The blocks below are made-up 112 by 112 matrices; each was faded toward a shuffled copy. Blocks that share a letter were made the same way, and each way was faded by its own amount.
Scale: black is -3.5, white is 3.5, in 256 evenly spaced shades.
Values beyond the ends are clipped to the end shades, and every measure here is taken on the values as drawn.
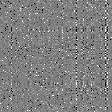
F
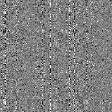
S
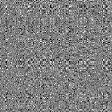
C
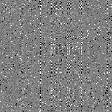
F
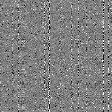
S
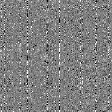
S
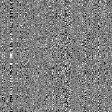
S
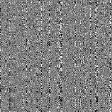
S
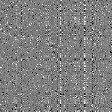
F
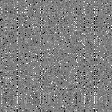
F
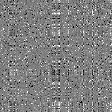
F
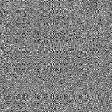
C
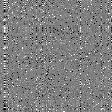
F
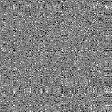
C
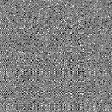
C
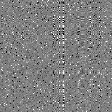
F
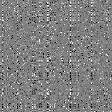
F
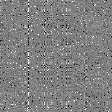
F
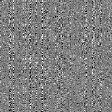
S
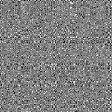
C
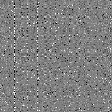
F
